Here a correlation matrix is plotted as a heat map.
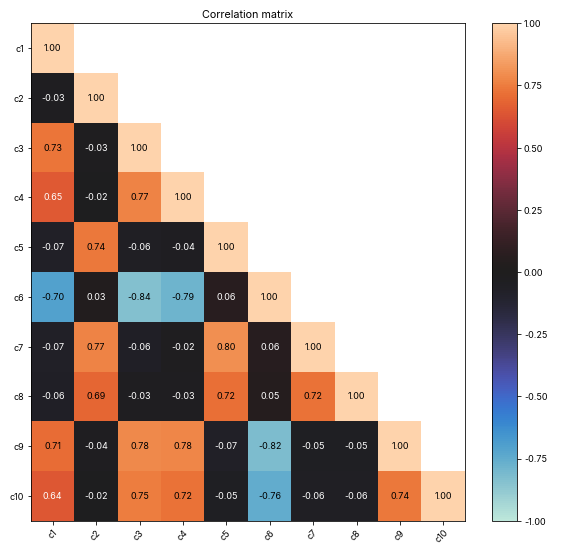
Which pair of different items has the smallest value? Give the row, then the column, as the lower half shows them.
c6, c3
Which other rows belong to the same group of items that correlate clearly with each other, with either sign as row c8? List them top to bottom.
c2, c5, c7
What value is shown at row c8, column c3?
-0.03
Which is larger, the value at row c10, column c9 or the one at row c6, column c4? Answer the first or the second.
the first
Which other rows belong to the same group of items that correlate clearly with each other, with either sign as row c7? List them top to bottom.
c2, c5, c8
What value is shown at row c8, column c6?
0.05
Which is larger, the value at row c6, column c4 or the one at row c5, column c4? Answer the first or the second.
the second
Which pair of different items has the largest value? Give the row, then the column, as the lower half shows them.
c7, c5
